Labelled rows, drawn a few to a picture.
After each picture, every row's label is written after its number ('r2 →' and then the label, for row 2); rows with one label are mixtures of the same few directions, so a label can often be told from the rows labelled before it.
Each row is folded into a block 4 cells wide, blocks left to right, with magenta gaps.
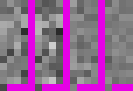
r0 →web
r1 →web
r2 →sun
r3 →sun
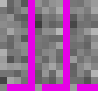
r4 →sun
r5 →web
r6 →web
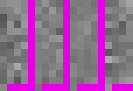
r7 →web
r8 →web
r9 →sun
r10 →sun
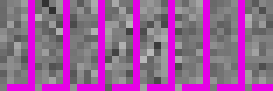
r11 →web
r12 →web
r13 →web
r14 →web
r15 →web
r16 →sun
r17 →sun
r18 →web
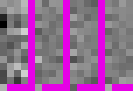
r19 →web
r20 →sun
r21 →sun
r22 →sun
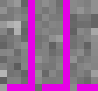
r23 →sun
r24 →web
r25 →web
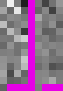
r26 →web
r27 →web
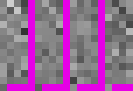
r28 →web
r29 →web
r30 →sun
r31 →web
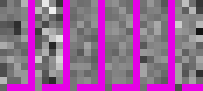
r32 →sun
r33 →web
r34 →web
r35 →web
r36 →sun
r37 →web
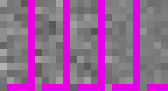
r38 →sun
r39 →sun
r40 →web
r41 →sun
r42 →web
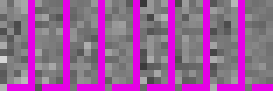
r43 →sun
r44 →sun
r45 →web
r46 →sun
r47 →sun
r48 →sun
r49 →sun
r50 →sun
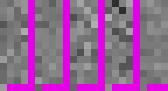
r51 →web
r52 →sun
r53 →web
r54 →web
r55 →web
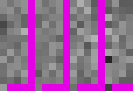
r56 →web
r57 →web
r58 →web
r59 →sun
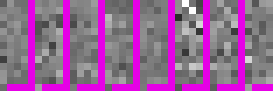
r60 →sun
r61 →web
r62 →web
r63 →web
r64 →web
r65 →web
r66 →web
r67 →sun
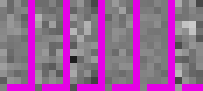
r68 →sun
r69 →web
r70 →sun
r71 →web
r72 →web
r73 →sun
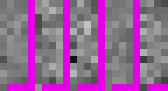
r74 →sun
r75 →web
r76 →sun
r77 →web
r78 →sun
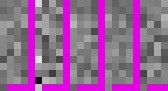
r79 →web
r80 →sun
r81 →web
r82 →web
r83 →web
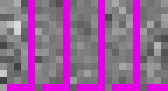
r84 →sun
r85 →sun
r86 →sun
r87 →web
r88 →web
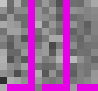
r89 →sun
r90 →web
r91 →sun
